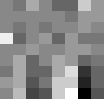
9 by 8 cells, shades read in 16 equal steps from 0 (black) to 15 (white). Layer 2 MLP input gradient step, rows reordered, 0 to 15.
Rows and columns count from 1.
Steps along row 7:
up down same up up down up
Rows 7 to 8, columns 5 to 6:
10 13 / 12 12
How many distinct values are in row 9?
7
